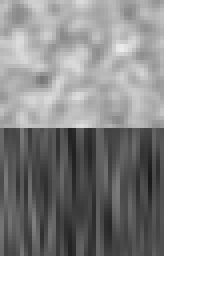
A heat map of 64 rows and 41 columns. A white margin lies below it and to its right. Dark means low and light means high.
The table splits into 2 rows of 1 panel. Panel 1,1: high, blotchy. Panel 2,1: low, streaked downward.
